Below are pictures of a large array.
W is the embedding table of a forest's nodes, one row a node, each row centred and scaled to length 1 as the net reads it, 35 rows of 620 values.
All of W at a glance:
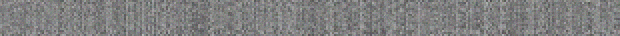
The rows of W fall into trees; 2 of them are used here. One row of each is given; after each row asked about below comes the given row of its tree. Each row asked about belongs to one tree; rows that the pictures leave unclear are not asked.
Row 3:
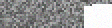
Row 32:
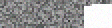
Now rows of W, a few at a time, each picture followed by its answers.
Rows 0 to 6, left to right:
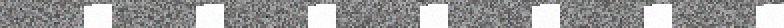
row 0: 32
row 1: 32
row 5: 3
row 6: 32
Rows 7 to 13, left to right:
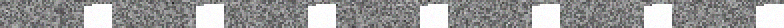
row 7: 3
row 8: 32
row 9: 32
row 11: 32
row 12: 3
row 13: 3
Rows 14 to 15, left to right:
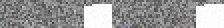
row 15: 3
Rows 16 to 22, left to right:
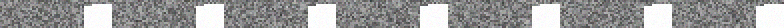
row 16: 32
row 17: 3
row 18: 3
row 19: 3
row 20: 32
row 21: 3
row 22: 3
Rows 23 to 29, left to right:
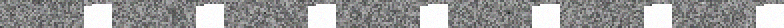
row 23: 32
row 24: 3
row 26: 3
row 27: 3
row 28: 3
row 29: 3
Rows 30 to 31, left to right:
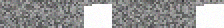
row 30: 32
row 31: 32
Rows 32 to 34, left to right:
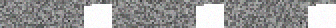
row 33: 32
